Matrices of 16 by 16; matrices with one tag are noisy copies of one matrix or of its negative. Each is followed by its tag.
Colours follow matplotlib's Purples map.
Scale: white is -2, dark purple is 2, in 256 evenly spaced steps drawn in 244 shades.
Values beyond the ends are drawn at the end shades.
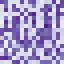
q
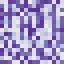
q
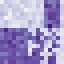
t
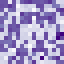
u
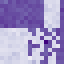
t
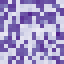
u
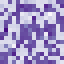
u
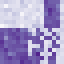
t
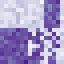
t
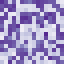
u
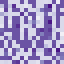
q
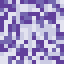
u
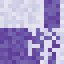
t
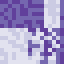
t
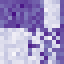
t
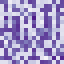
q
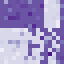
t
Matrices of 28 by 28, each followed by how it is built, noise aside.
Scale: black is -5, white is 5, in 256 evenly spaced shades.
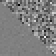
upper triangular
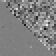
upper triangular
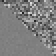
upper triangular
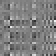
low rank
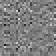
low rank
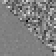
upper triangular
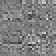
low rank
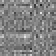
low rank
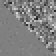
upper triangular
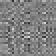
low rank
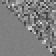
upper triangular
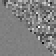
upper triangular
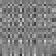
low rank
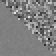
upper triangular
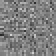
low rank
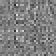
low rank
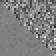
upper triangular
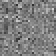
low rank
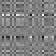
low rank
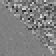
upper triangular
